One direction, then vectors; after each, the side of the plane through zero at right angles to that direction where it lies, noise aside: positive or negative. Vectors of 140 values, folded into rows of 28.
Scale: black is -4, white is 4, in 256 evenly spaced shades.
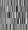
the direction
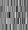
positive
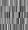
positive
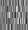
negative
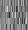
positive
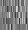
negative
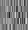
positive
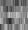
negative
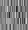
positive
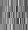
positive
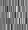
negative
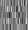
positive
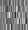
negative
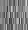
negative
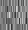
negative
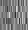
negative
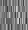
negative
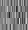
positive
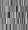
positive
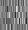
negative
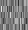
negative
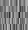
positive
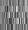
negative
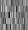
positive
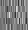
negative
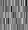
negative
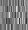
negative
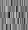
positive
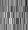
positive
